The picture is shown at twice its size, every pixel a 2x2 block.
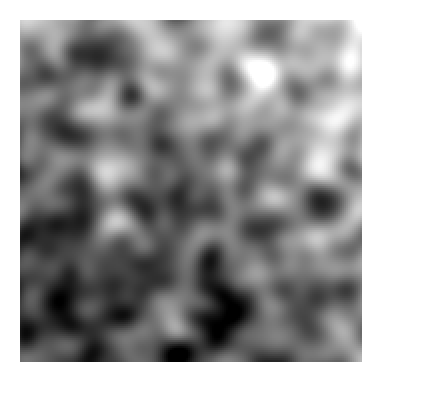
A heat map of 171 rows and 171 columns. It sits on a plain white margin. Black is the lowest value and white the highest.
No row or column stands out. The ninth with the highest average is the top right. There is an overall slope up to the top right. The halves do not mirror each other.
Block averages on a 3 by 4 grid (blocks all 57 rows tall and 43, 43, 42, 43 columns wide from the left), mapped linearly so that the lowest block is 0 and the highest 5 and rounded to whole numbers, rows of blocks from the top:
2355 / 1224 / 0112
